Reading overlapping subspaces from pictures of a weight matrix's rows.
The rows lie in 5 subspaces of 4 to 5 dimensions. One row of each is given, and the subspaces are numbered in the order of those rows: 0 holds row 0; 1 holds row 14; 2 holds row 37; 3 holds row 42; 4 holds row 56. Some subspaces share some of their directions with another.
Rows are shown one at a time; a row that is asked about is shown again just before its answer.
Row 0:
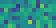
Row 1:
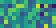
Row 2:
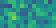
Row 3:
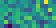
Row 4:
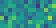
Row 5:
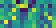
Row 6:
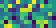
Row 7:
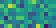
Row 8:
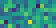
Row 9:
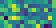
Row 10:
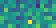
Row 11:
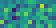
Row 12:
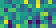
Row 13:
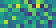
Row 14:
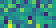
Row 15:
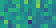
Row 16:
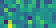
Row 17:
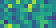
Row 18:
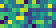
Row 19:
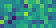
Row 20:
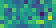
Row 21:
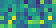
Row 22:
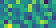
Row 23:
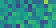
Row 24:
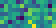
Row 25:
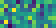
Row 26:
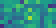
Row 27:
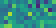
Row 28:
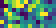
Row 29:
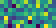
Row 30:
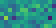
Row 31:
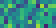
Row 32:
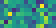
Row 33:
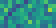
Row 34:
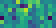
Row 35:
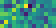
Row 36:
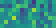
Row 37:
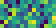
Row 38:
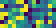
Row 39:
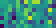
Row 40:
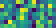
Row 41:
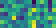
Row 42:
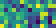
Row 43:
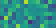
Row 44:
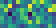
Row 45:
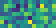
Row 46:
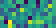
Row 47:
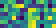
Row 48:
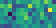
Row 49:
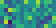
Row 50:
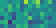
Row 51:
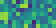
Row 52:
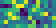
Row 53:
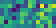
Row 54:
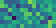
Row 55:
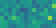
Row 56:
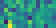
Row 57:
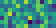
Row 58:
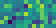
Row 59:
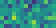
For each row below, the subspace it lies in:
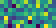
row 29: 1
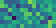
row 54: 2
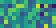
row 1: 1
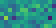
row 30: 1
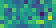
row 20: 4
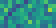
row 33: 2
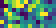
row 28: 4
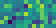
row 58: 3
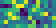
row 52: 4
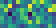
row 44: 2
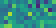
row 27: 2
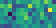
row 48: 2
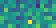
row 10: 0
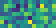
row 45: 3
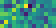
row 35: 0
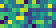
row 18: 0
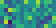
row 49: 2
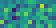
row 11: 0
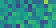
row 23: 2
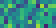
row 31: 1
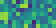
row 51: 0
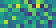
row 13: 2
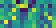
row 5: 0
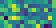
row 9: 1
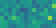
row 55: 1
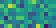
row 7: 1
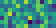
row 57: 2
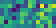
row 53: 1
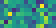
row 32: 2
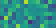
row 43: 2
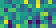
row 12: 3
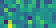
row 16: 4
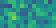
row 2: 4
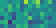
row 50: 1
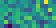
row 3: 2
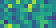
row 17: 4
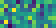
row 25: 4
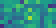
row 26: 3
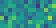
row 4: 1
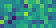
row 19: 3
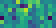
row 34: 0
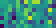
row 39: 3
